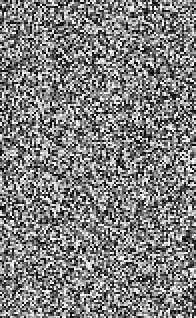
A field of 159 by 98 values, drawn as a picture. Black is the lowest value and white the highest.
Histogram: flat. Mirror symmetry: none. Slope: none. Average level on the scale: 50%. Grain: fine. Odd rows or columns: none. Seam: none.
